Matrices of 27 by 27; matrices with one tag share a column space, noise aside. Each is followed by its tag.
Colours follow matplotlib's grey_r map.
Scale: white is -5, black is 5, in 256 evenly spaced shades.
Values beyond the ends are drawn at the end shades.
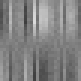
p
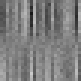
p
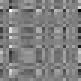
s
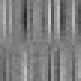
p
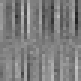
p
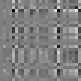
s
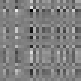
s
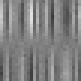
p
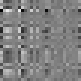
s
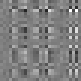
s
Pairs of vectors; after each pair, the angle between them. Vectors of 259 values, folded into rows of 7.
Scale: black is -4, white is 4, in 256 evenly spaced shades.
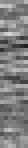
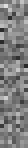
partly aligned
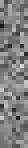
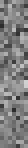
nearly parallel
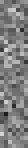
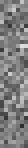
partly aligned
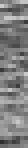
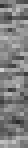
nearly opposite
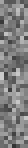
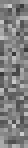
partly opposed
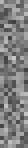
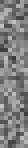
nearly opposite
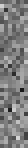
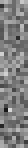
partly opposed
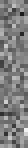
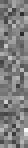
nearly parallel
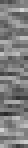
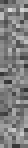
partly aligned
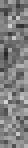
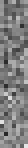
partly aligned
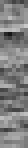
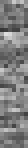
nearly opposite
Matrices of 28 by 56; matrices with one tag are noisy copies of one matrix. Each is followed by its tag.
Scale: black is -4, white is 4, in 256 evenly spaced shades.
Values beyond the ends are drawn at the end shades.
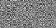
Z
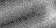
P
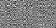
Z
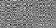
Z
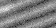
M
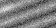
M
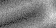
P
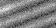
M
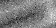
P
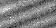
M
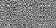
Z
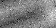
P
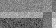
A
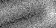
P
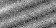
M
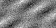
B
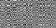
Z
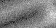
P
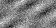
B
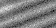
M
